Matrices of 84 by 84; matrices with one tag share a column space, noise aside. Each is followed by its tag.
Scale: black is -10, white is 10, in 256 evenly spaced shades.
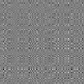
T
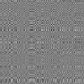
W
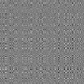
T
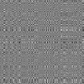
W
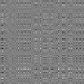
T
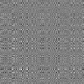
T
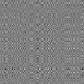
T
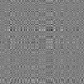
W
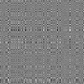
W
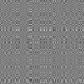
W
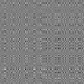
T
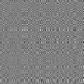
W
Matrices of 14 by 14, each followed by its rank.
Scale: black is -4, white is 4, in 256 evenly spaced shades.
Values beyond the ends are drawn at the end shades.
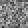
full rank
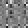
two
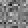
three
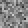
full rank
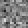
three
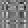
two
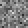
full rank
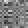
two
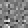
three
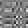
two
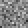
full rank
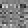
three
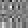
two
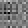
two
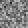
full rank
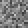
full rank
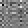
three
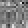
three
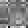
two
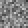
full rank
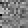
three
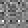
three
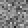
full rank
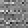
three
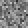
full rank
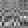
two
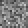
full rank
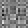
two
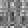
two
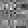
three
